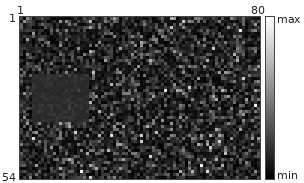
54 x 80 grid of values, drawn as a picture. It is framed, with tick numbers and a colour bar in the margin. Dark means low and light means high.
Most values sit low, with a long tail of high ones. The texture is fine-grained noise. An odd patch, calmer than its surroundings, sits in the middle left. No regular stripes run through it.
